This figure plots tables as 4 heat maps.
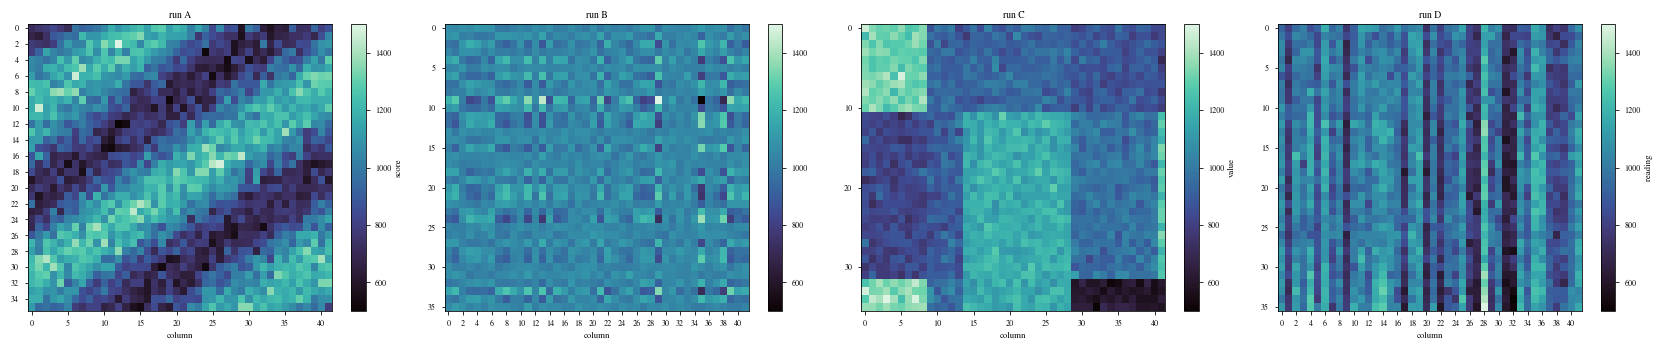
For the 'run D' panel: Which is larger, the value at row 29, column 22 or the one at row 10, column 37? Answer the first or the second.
the second
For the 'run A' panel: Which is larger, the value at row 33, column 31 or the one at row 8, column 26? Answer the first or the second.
the first
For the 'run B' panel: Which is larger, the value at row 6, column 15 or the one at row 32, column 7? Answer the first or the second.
the first
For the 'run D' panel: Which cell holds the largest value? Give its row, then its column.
35, 28
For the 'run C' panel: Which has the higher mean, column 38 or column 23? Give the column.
23
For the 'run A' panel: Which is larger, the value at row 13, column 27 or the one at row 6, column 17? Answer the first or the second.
the first
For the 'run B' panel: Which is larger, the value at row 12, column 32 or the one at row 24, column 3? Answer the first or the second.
the second
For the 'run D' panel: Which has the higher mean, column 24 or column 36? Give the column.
36
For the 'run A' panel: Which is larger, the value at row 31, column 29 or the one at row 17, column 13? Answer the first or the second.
the first
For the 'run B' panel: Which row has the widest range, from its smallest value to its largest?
9
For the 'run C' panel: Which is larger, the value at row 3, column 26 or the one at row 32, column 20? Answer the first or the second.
the second
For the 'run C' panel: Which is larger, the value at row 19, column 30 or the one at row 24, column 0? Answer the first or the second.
the first
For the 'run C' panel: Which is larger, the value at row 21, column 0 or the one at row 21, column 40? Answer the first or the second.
the second
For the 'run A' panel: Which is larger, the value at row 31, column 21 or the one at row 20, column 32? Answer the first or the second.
the second
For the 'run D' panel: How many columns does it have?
42
